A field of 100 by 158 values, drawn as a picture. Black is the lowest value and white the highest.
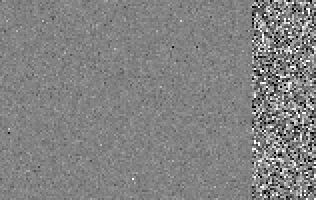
Stripes: none. Seam: vertical, 80% of the way across, the left part calmer. Average level on the scale: 50%. Slope: none. Mirror symmetry: none. Histogram: heavy tails on both sides.
